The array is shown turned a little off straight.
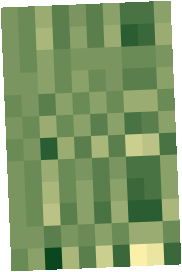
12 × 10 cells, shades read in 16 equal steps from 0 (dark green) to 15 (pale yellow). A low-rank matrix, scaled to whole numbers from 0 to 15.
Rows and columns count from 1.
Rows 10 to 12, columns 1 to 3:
7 6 11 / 7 7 5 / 6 8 0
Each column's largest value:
7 8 11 10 8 12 9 15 14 10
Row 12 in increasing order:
0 3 3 5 6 8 10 12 14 15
